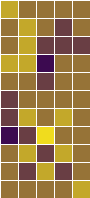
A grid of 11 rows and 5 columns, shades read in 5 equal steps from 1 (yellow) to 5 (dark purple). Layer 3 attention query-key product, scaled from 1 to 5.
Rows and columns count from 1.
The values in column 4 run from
2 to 4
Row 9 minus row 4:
1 0 -1 -1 0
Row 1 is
2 3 3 3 3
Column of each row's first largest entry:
2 4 3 3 3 1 1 1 3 2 1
